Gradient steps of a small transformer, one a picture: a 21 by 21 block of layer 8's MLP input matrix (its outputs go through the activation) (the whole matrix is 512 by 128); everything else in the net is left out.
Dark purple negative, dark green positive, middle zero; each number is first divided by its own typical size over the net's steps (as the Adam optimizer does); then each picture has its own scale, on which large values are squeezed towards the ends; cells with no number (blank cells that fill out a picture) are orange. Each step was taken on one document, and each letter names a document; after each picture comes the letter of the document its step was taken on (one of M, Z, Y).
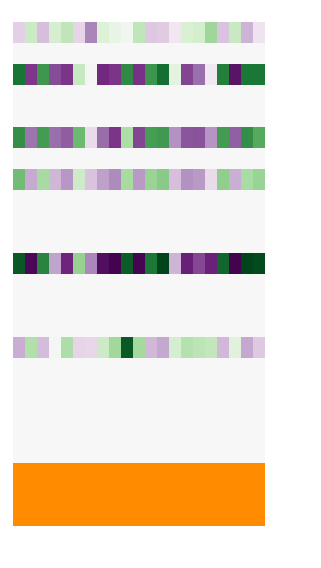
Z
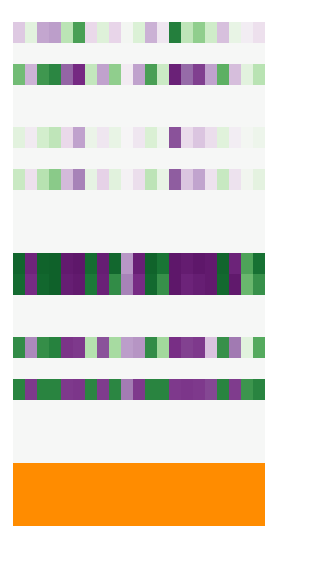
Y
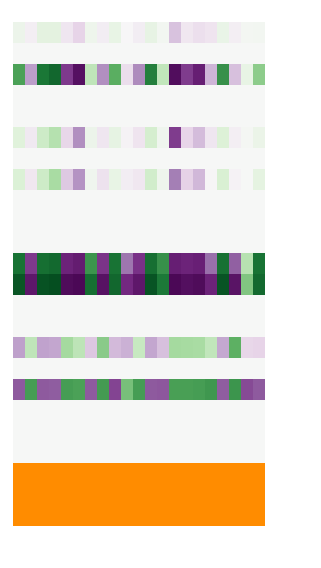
Y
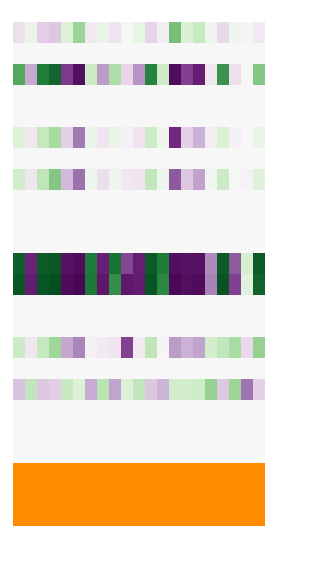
Y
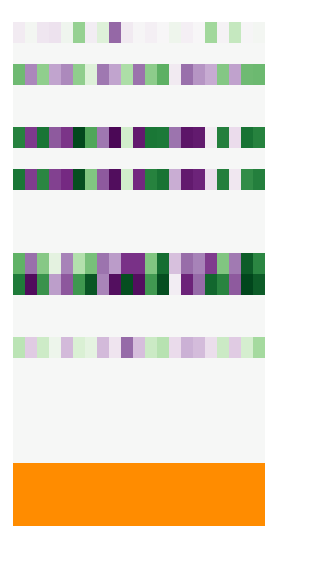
Z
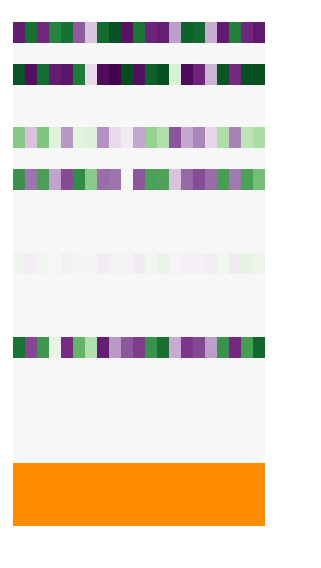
Z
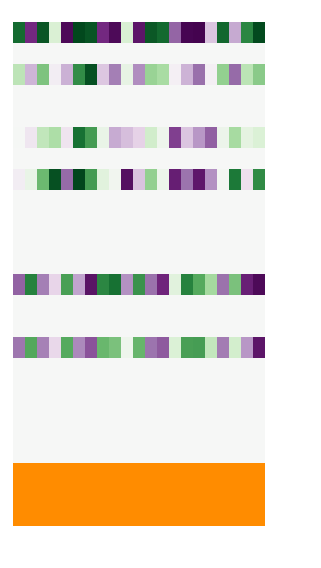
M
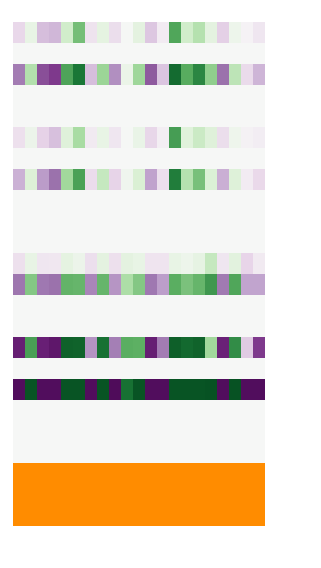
Y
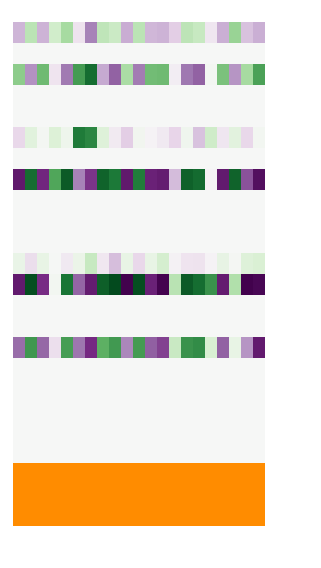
M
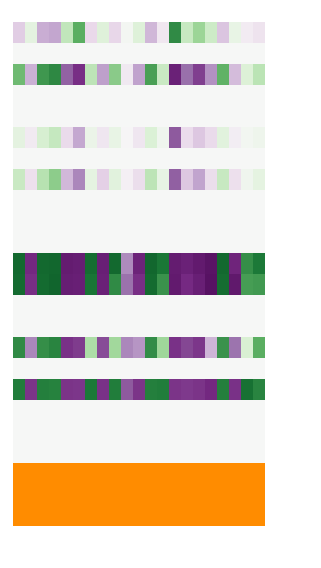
Y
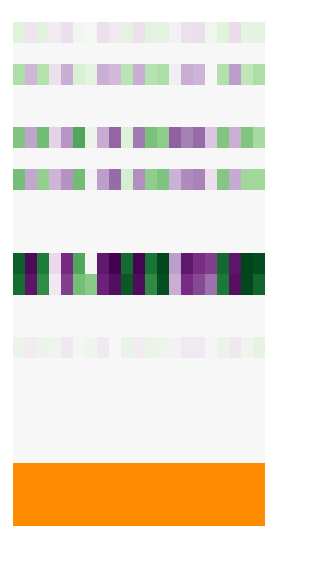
Z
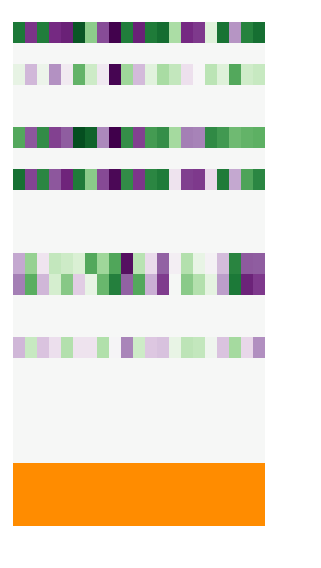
Z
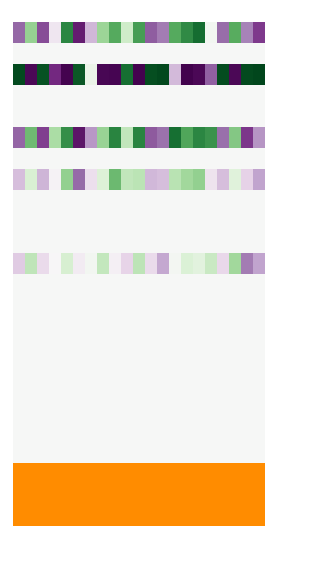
Z
